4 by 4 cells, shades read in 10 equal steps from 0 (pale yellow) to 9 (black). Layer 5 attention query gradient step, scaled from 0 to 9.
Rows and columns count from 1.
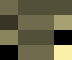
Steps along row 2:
down same down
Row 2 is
7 5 5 3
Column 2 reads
6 5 6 5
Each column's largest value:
9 6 6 9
